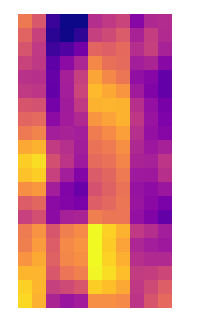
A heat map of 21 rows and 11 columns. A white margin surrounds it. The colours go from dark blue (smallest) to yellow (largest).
Upright stripes repeat 2 times across the table. The top left is the ninth with the lowest average. The bottom part is higher, past a seam about 70% of the way down. The bottom middle is the ninth with the highest average.
